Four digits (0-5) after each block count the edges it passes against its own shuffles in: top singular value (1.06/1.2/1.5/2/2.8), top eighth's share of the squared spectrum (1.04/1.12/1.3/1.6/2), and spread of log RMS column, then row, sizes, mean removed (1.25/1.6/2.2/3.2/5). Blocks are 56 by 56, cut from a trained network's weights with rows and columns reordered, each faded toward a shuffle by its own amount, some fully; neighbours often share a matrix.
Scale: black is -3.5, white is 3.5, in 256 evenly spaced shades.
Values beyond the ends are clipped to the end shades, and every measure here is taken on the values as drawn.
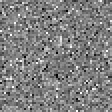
0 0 0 0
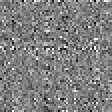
3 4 2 2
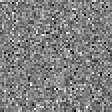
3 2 0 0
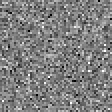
2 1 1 0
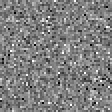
1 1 0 0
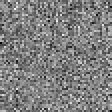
3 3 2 1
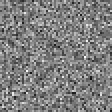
1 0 0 0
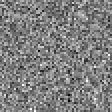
2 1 0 0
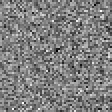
2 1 0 0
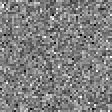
1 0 0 0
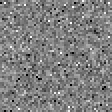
0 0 0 0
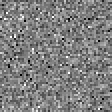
2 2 0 1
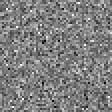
0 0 0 0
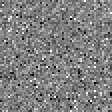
0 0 0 0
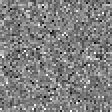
2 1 0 0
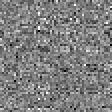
4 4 1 2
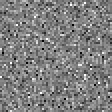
0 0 0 0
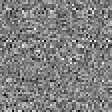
4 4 1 2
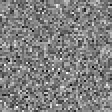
2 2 0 0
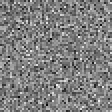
2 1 0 0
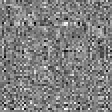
4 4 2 2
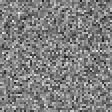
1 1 0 0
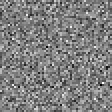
0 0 0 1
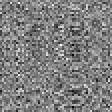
4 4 2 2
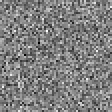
2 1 1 0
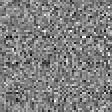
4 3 1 2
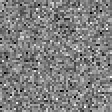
0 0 0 0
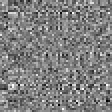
4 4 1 3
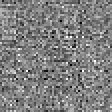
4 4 1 2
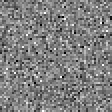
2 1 0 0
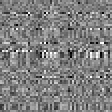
4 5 2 3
